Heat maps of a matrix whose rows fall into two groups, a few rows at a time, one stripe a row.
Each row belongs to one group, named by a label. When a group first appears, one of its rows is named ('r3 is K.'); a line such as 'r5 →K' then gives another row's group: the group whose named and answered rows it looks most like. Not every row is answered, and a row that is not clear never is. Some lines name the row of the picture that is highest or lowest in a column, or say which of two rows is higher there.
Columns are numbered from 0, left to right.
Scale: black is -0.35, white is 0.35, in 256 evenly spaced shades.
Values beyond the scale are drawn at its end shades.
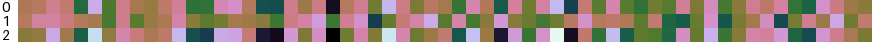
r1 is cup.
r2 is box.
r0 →box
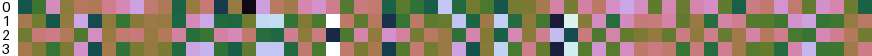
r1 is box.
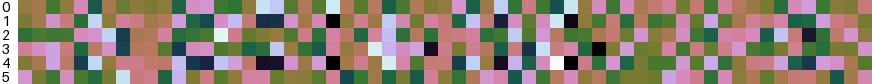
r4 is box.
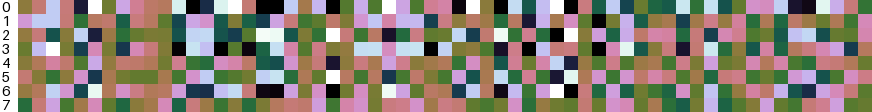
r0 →box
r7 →cup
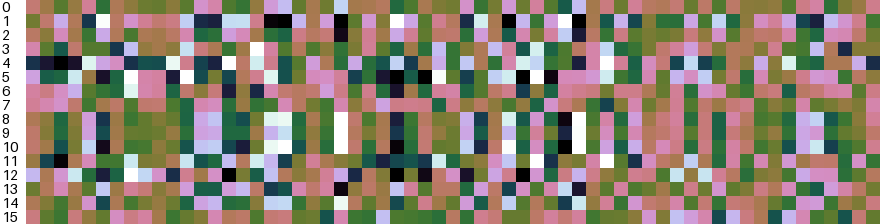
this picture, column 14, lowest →12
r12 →cup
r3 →cup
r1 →box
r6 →cup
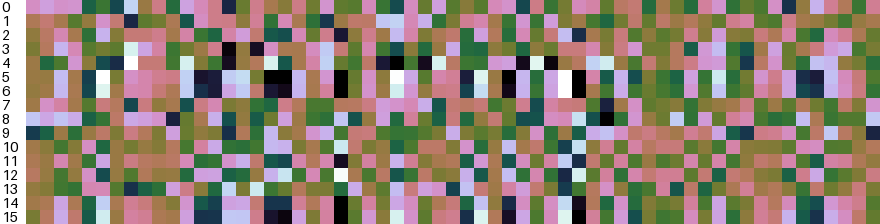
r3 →cup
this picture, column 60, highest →8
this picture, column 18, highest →12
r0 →cup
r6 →box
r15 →box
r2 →box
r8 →cup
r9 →cup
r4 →cup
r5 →box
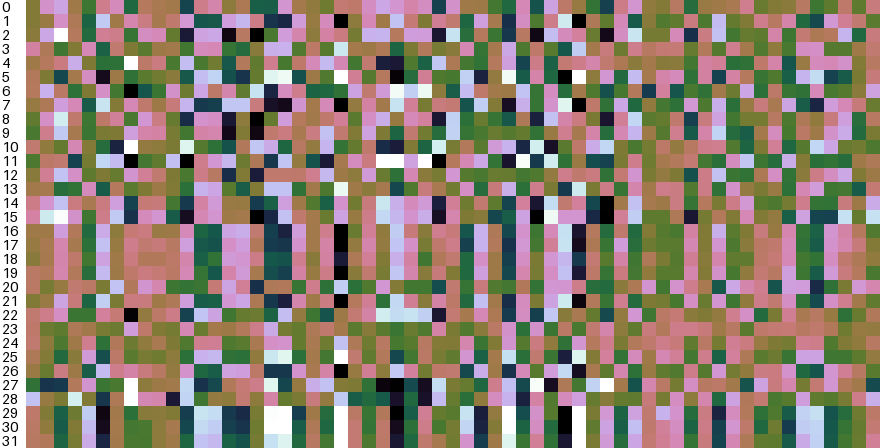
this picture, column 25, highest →11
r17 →box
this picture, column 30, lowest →6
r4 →cup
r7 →box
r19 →box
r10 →cup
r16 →box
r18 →box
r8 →cup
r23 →cup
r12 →cup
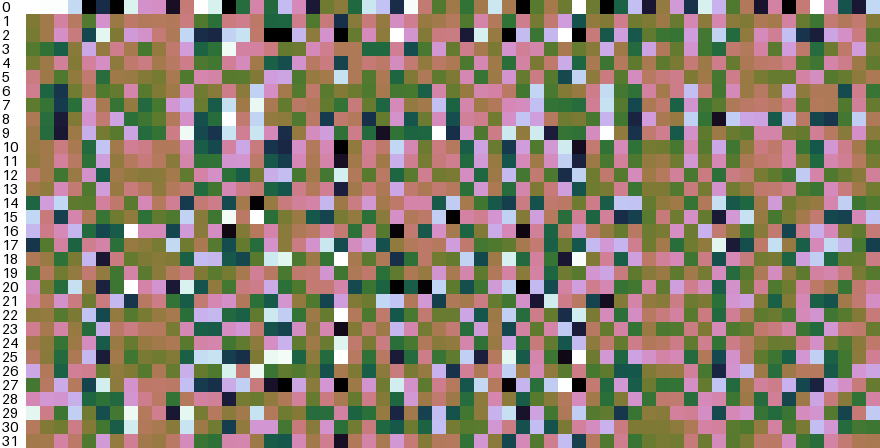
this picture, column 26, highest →2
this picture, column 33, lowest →14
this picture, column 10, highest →17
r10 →box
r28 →cup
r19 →cup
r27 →box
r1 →box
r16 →cup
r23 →box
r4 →box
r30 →cup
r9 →cup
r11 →box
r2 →box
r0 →cup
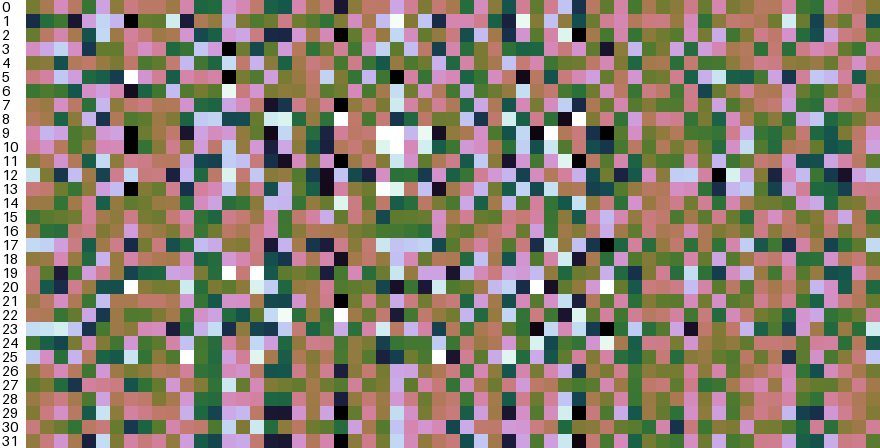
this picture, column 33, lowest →1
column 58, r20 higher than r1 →No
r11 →box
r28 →box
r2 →box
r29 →box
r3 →cup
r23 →cup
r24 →cup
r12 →cup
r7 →box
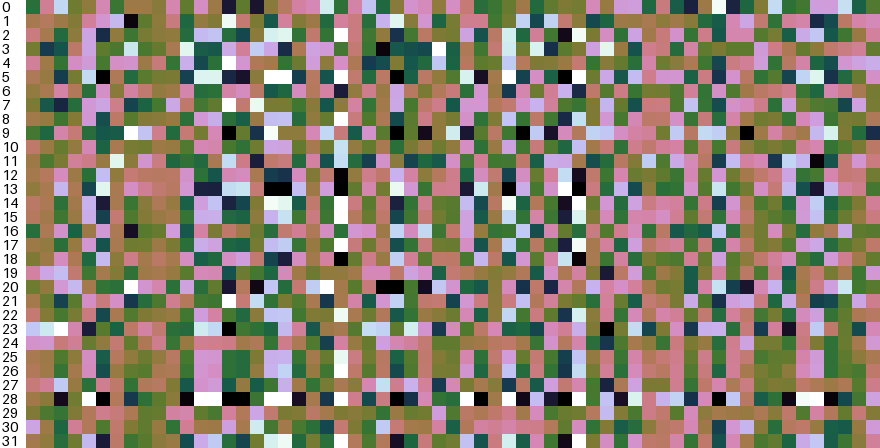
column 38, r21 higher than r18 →No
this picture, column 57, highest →9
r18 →box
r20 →cup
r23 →cup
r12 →box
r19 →cup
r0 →cup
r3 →cup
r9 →cup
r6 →box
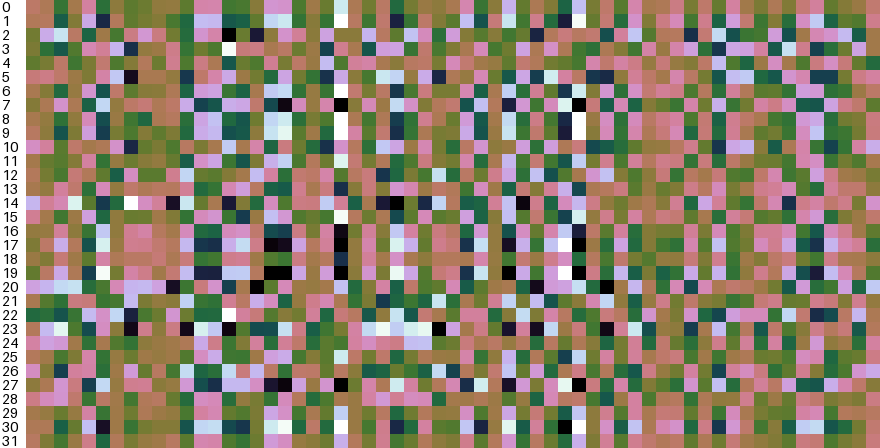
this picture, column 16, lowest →20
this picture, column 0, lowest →22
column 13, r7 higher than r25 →No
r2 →cup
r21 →cup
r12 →cup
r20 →cup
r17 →box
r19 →box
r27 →box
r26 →cup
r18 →box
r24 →cup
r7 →box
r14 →cup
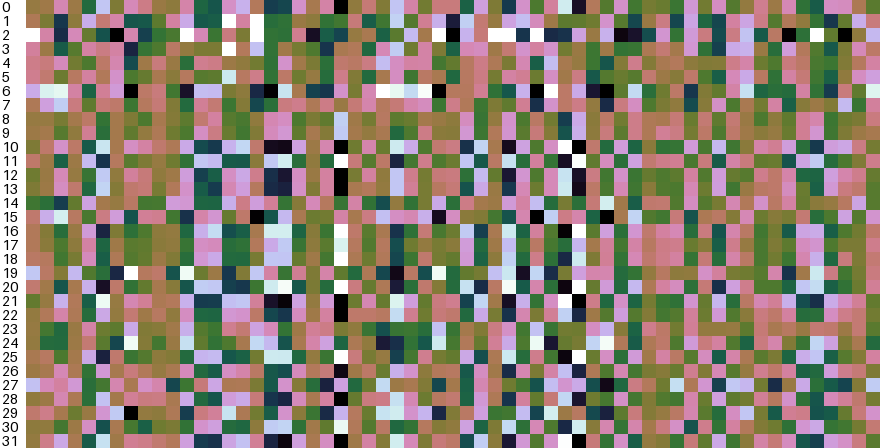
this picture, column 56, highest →2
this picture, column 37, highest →6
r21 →box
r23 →cup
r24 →cup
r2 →cup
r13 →box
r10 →box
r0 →box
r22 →box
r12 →box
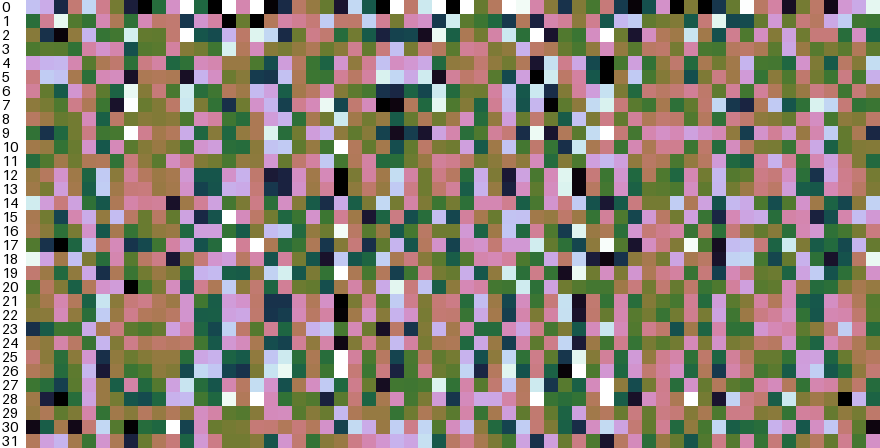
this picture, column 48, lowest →0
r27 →cup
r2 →cup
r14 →cup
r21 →box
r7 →cup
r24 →box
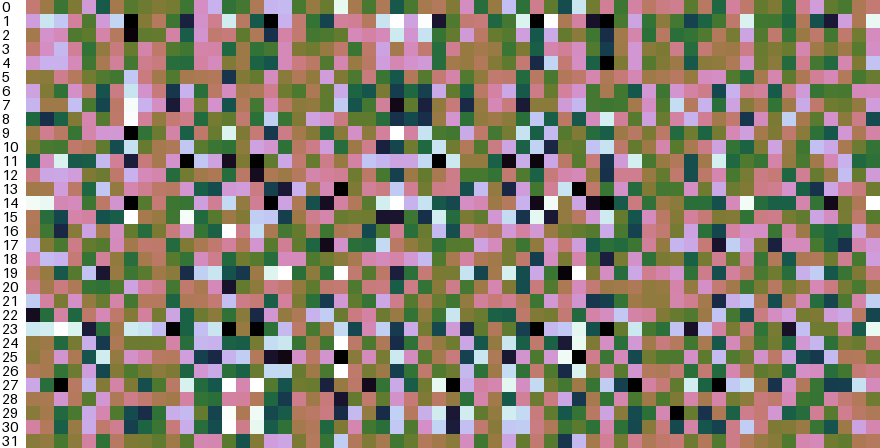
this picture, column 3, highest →23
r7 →cup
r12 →cup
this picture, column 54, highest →8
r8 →cup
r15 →cup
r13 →box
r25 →box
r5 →cup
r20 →cup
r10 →cup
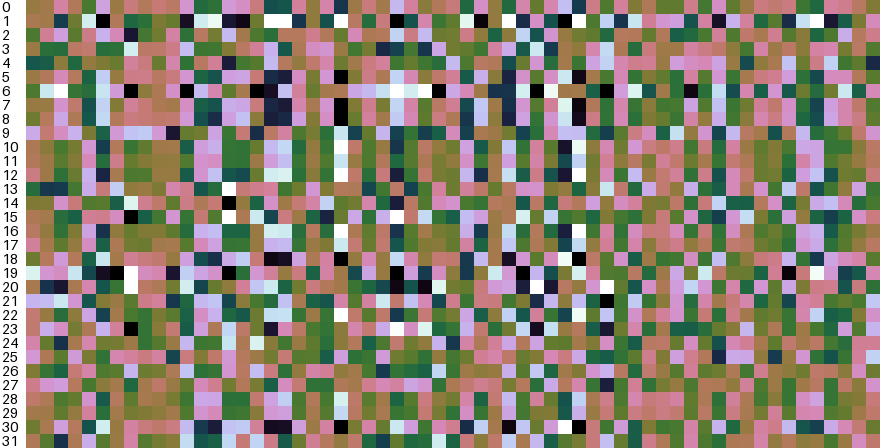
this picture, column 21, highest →14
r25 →cup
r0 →box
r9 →cup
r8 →box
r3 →cup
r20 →cup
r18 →box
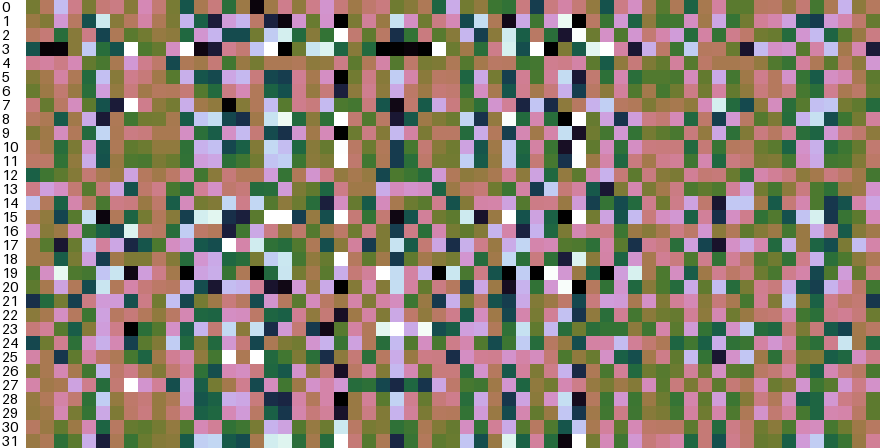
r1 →box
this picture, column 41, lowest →19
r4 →cup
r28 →box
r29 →box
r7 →cup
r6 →box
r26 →box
